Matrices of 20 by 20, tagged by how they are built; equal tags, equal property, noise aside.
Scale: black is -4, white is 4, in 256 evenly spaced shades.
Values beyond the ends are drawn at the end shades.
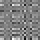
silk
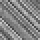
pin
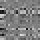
silk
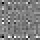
silk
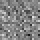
silk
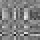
silk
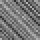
pin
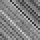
pin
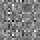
silk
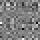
silk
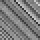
pin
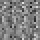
silk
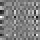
silk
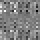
silk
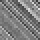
pin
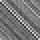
pin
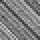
pin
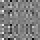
silk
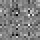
silk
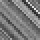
pin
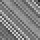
pin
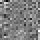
silk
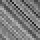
pin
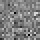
silk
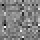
silk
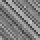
pin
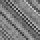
pin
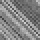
pin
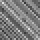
pin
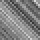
pin
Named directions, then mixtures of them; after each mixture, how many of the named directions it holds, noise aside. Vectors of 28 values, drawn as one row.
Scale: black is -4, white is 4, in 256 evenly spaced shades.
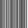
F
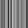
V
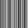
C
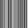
three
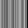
two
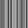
two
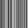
three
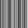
one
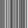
one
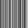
two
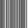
one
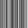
three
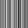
two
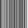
three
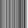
three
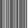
one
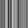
two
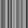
one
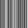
three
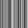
one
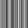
one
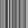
one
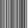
one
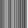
two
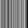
three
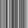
three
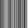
two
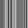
three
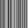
three
